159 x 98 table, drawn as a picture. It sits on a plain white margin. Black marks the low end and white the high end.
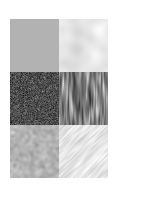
It is made of 3 by 2 panels. Panel 1,1: high, flat. Panel 1,2: very high, smooth, faint in contrast. Panel 2,1: low, fine-grained. Panel 2,2: middling, streaked downward, strong in contrast. Panel 3,1: high, blotchy, faint in contrast. Panel 3,2: very high, slanting up to the right, faint in contrast.
